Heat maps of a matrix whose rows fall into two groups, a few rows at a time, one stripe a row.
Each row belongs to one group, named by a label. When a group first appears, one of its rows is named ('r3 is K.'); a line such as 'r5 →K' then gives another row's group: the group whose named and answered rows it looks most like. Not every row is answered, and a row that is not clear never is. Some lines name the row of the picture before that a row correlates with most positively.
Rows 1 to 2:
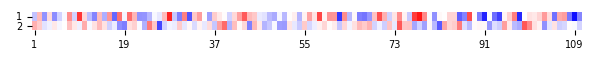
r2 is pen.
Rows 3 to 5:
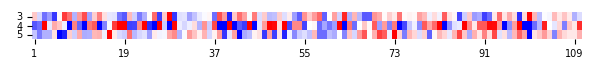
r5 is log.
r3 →pen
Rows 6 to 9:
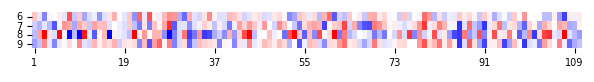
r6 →log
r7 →pen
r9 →pen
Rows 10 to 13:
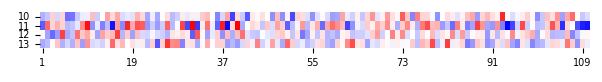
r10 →log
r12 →log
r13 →pen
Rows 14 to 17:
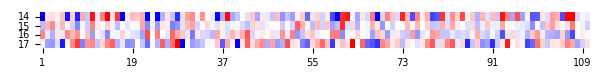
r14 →log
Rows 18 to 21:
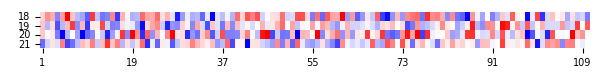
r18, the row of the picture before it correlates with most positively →15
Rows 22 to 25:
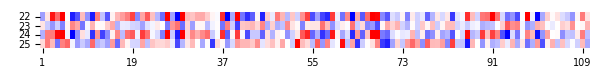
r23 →pen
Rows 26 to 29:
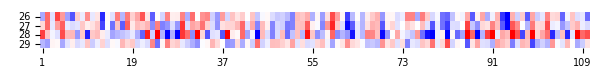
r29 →pen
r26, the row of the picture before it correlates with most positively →24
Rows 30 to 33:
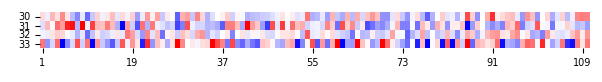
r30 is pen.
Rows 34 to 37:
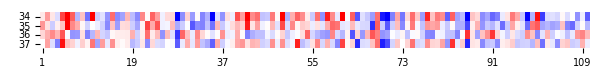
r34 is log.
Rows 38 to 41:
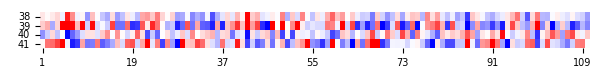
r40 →log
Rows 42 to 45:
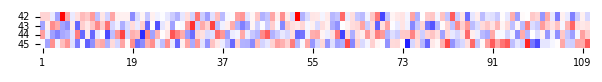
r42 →log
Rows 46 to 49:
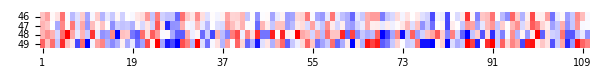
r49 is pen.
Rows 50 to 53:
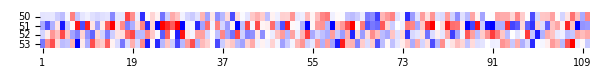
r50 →pen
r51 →pen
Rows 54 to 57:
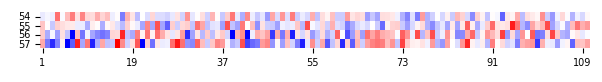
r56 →log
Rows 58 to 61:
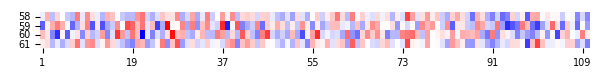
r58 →pen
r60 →log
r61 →pen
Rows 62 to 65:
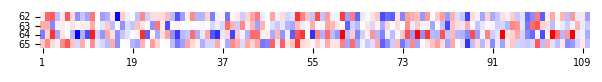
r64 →log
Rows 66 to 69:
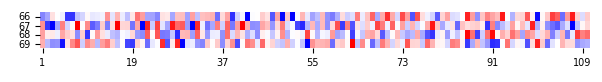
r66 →log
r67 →log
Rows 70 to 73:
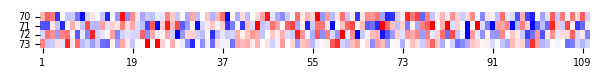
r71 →pen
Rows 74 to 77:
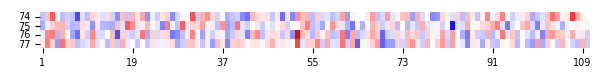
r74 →log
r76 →log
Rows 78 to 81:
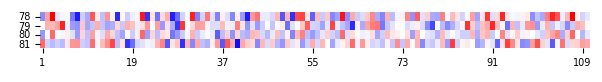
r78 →log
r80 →log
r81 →pen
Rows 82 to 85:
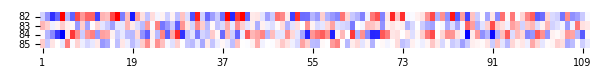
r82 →log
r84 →pen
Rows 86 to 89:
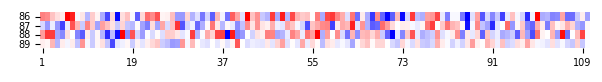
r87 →pen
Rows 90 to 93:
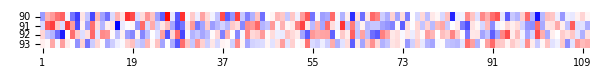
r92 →pen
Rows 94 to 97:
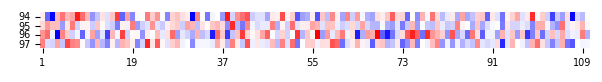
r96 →log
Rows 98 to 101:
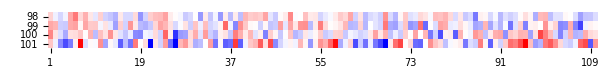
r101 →pen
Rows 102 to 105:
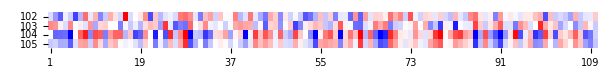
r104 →pen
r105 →pen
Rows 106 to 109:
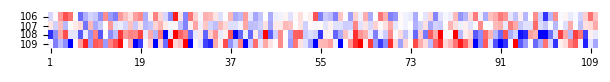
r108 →pen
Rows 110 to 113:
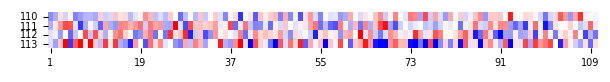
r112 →pen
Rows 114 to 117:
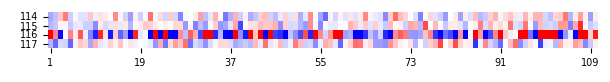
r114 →log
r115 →log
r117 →pen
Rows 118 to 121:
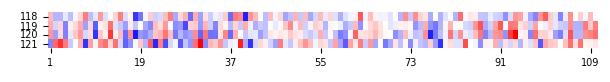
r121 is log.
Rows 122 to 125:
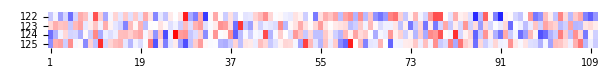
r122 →pen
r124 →pen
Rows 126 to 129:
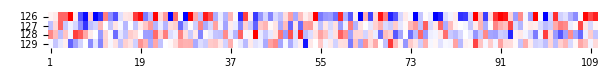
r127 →log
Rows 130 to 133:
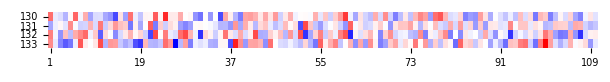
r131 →log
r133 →pen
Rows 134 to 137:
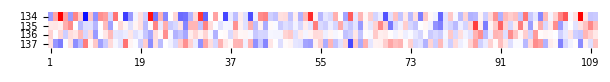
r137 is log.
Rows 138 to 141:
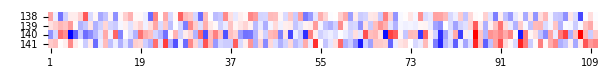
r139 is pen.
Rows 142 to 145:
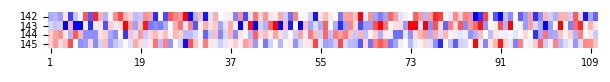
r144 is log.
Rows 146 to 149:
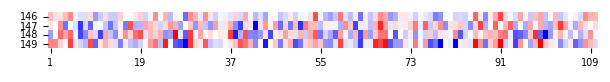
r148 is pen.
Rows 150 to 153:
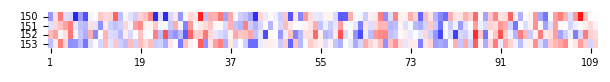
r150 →log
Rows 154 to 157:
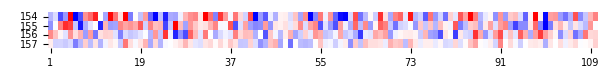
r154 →log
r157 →log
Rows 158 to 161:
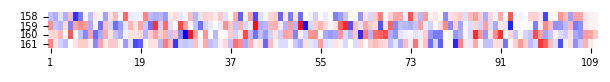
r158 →log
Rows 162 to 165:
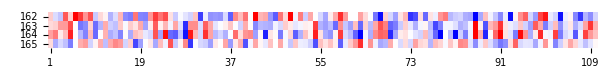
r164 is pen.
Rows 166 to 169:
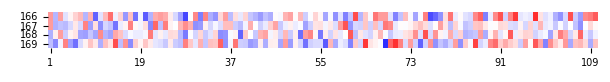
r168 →log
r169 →log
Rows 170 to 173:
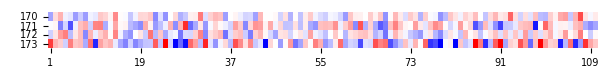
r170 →log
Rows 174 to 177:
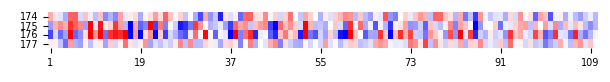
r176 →log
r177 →log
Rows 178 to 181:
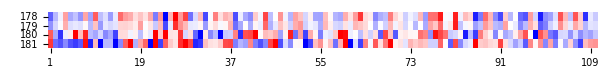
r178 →pen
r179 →pen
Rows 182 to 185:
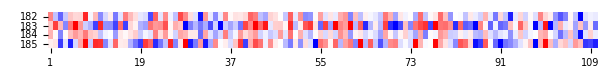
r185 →pen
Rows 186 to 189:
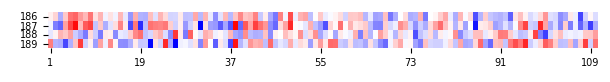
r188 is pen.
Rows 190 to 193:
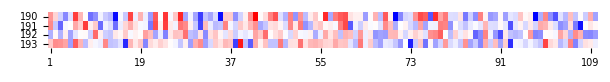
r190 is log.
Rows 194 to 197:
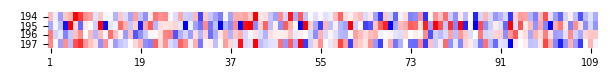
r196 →pen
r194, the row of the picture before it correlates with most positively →191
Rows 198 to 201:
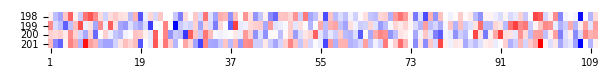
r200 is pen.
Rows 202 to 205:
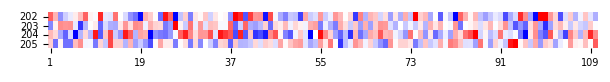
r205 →pen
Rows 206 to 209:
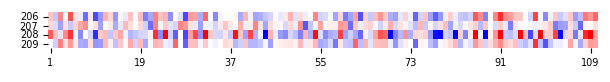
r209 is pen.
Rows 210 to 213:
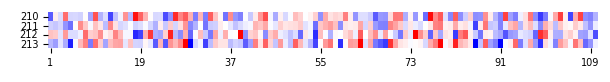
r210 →pen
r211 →pen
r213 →pen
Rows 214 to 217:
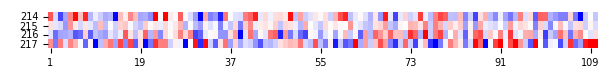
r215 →log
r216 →log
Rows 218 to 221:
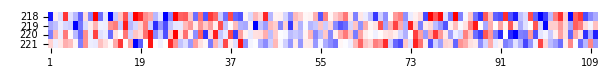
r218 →pen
